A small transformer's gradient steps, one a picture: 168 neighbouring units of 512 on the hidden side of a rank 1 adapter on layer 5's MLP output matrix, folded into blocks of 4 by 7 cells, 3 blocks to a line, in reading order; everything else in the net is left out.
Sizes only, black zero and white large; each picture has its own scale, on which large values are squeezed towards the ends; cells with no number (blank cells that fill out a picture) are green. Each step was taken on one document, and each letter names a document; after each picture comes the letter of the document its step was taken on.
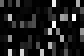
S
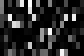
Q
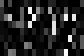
Q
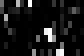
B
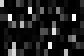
Q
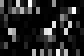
B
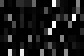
S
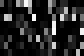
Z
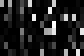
Z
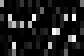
Q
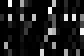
Z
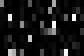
S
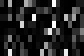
S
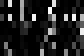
Z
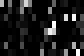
Z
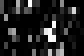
B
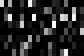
S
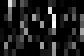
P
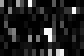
B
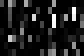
P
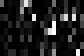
Z
